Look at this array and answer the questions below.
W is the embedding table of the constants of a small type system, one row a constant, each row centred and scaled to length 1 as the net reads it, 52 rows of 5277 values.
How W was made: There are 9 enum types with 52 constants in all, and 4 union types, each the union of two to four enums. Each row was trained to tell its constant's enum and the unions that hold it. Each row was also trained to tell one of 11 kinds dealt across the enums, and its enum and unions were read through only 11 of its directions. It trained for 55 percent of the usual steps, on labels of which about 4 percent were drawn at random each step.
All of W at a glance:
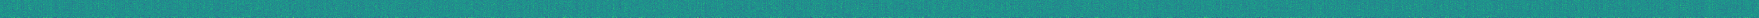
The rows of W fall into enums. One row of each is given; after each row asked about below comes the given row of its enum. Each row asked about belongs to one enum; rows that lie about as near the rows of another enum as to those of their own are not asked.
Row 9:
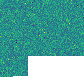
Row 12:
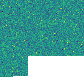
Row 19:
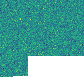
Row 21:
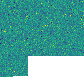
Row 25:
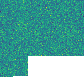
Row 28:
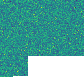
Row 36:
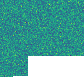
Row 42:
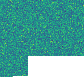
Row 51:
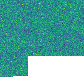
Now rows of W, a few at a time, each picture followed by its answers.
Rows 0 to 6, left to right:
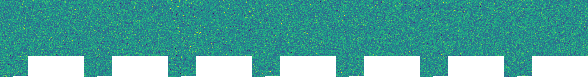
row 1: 36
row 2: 28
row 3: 12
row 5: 51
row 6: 25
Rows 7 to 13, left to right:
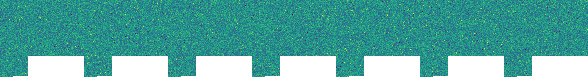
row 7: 19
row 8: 51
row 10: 9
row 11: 21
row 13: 51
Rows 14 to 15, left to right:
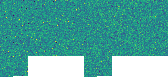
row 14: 12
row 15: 21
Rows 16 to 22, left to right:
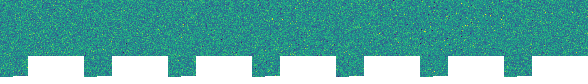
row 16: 25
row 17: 28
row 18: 36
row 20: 25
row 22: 28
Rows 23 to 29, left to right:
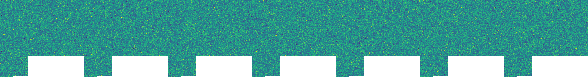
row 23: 28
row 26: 28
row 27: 42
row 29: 42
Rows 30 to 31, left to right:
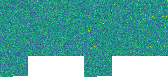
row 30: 51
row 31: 21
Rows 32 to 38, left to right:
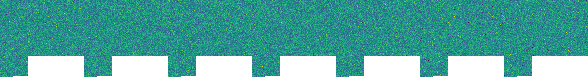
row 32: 19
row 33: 19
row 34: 9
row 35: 36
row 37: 12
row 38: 28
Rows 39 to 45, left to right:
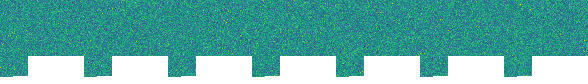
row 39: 25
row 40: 9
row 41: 19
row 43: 19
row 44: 36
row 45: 42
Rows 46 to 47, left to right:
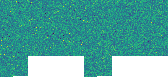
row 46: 25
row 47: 21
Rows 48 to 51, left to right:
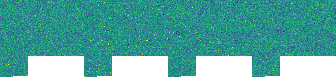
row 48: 36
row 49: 21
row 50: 36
